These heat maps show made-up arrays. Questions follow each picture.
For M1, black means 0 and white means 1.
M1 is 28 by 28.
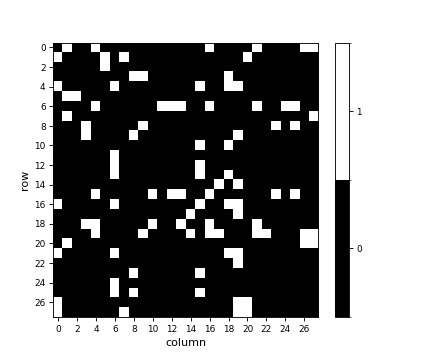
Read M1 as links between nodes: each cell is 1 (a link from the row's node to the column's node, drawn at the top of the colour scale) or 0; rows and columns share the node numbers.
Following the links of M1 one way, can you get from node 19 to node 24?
yes
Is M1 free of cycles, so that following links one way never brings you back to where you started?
no
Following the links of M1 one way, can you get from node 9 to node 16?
yes
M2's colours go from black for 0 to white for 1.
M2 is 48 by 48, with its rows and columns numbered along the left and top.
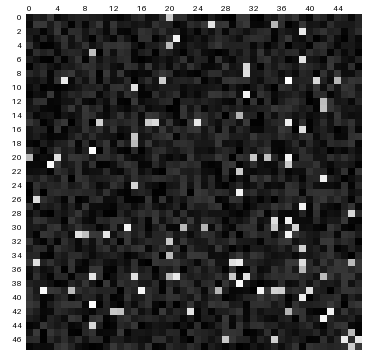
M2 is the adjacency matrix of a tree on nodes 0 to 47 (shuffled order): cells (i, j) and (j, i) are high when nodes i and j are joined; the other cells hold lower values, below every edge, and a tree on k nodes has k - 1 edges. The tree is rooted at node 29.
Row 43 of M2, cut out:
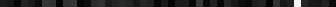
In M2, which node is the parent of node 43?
42
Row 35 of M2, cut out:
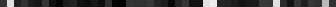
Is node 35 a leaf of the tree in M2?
no
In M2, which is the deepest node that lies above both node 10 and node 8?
37
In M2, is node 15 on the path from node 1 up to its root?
no
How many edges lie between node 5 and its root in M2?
3
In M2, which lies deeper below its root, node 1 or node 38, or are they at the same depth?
node 38
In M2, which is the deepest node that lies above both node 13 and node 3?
37
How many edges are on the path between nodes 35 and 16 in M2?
2
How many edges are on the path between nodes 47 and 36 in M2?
4
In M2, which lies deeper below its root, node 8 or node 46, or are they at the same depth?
node 8
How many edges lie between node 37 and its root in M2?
1
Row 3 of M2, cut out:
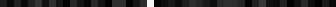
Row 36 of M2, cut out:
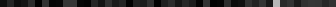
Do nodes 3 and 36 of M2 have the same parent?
no
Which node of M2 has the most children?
39
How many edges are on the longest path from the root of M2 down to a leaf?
3
